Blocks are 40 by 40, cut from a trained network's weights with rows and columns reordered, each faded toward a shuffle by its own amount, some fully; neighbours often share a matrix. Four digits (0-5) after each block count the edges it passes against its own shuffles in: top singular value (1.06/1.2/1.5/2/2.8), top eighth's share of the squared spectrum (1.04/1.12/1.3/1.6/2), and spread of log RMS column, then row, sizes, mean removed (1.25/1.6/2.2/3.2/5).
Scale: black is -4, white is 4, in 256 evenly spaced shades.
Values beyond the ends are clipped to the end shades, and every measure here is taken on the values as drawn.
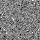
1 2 0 0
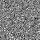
0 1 0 0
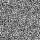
2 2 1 0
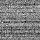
4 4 1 2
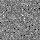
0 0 0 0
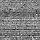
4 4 1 2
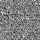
0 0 0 0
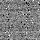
2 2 1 0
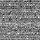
3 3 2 1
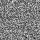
0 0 0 0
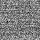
2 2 0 0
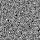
0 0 0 0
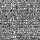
2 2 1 0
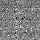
2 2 0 0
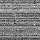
4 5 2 3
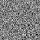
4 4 2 1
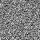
2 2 0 0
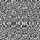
4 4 1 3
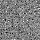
0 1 0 0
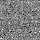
0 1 0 0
